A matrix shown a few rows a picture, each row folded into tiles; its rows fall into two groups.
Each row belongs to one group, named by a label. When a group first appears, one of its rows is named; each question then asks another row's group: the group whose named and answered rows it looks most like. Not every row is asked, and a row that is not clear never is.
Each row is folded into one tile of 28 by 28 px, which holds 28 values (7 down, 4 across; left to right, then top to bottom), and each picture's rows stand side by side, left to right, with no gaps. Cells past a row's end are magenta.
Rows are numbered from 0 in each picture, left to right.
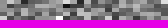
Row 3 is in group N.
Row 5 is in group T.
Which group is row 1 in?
T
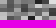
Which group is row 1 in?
T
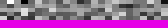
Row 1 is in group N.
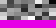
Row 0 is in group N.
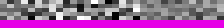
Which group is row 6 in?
T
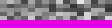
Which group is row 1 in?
N
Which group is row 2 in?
T
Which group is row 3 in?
N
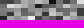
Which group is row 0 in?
T
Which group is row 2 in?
T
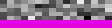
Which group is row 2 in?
T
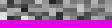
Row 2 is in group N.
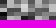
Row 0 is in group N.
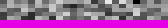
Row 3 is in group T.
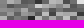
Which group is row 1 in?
T
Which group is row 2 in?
T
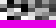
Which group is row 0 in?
N
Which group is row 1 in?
N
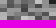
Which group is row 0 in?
N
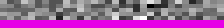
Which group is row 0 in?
T
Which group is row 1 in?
N
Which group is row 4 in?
N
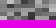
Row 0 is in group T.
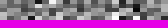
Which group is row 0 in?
N
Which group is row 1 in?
T
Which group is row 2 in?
N
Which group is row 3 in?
N
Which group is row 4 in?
N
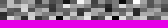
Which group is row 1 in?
N
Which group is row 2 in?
T
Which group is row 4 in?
T
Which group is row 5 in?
N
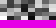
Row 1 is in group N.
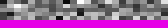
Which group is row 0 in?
T
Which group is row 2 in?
T
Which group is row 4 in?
N
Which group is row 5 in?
T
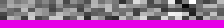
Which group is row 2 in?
N
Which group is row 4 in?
T
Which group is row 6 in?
T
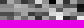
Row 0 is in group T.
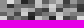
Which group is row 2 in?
N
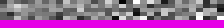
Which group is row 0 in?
T
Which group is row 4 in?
T
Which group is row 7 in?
N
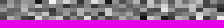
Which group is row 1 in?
T
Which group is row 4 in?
T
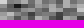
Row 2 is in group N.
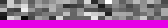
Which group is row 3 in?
T
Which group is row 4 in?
T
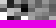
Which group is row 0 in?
N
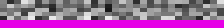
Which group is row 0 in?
T
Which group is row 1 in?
N
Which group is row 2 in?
N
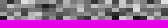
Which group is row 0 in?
T
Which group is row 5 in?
T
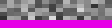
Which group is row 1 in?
N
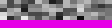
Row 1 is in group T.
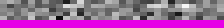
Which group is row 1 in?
N
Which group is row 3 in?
T
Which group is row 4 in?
N
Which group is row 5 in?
T
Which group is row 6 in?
T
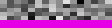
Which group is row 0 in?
N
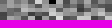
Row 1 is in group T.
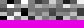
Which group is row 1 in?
T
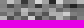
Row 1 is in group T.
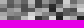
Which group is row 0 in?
N
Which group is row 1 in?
N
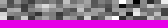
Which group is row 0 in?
N
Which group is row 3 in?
N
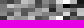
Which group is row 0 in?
T
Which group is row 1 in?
N
